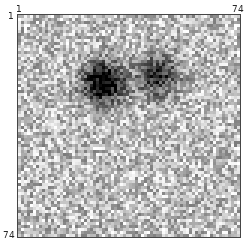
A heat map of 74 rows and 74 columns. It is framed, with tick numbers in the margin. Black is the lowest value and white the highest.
Overall the values sit about 70% of the way up the scale. Two dips sink into the field. There is no overall slope. Neither half mirrors the other. The top middle is the ninth with the lowest average.
